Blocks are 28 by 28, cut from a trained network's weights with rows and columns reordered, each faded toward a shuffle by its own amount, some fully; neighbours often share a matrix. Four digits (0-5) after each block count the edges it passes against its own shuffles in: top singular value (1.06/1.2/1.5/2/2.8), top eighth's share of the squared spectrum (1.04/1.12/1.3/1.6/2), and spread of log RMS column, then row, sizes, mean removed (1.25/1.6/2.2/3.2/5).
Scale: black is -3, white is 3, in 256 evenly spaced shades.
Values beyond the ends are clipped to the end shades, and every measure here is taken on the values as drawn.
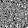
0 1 0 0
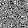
3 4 0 2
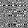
3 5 1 3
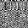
4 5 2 2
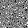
0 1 0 0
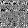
3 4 0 2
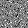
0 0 0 0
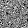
0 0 0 0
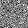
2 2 0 0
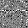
3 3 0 2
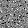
0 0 0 0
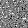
0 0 0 0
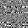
3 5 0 3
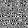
3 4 0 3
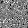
1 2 0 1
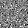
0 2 0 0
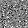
0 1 0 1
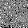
2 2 0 1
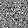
1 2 0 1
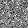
0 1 0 0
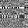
4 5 1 3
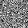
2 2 0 0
